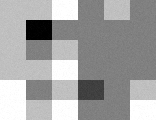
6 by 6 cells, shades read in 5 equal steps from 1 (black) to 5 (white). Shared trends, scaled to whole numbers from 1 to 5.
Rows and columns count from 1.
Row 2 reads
4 1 3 3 3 3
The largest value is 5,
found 6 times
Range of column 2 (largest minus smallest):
3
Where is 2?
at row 5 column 4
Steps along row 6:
down up down same up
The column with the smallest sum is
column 4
